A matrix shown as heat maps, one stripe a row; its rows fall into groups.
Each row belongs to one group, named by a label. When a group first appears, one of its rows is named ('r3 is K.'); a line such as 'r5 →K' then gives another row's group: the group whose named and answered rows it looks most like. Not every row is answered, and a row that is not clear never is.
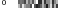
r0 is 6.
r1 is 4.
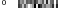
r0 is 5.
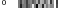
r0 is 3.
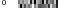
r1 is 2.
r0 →5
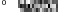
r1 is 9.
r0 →4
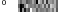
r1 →9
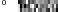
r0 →9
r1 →2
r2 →2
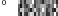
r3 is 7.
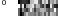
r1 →2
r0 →9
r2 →7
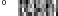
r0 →7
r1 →7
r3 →5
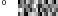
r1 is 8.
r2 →3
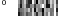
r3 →5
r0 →5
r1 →7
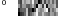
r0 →4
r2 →9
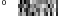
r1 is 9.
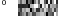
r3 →7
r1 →9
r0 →3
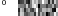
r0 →9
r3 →7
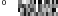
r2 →6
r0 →4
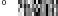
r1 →2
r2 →4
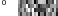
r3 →3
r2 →4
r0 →7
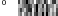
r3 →5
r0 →6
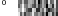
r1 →4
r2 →8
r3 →2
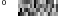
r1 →4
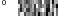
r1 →2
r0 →6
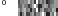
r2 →3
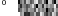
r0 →6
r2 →7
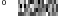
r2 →4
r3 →9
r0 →8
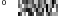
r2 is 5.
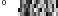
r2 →6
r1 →2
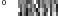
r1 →3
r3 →3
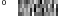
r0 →6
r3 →5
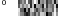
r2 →2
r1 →5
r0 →8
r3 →7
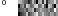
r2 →7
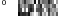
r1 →6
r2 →8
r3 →9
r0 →7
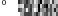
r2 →8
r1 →3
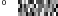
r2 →6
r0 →8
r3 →3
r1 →2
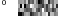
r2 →6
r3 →9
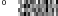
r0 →3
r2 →4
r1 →2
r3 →2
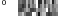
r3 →8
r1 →9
